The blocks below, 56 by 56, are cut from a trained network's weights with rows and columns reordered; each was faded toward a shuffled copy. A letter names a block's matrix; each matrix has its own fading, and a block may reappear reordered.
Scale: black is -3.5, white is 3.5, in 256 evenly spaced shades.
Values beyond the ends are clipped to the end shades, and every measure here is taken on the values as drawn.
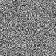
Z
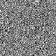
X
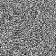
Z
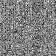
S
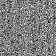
S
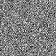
X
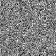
X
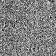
S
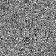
X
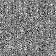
S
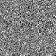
X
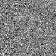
X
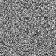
Z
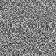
Z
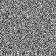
Z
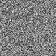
Z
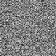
Z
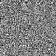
X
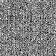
S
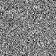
X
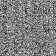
S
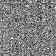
S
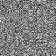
Z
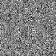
X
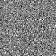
X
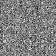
S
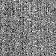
S
